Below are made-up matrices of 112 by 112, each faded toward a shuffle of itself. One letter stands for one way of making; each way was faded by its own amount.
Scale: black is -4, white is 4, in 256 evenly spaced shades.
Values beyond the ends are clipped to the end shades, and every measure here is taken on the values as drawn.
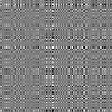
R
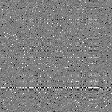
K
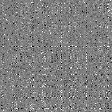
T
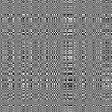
R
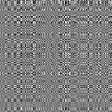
R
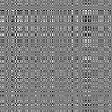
R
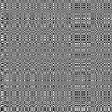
R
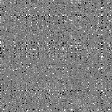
T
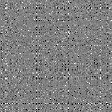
T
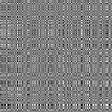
R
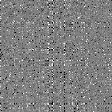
T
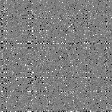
T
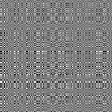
R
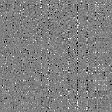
T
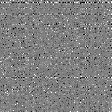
K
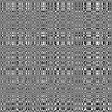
R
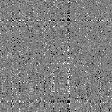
T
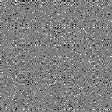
K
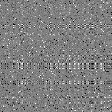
K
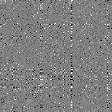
T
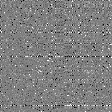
K
